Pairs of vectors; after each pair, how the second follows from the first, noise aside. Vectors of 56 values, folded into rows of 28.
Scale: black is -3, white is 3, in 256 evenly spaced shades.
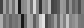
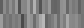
shrunk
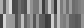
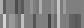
partly zeroed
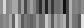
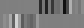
partly zeroed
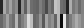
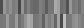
shrunk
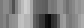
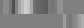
partly zeroed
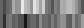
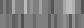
partly zeroed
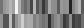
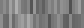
shrunk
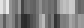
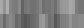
shrunk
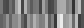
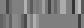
partly zeroed
